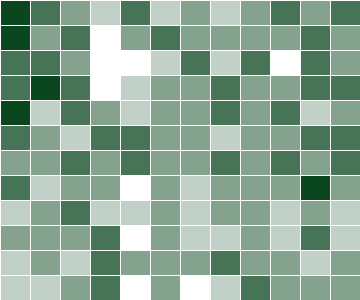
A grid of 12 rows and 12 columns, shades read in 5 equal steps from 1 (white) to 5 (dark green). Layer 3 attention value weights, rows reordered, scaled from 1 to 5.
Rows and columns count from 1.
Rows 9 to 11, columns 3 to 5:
4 2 2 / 3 4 1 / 2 4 3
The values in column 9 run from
3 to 4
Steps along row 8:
down up same down up down up same same up down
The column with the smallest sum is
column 5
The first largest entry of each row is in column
1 1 1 2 1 1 3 11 3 4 4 4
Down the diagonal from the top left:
5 3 3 1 2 3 3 3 3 2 2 3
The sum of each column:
43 37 39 32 28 35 32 35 38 35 41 38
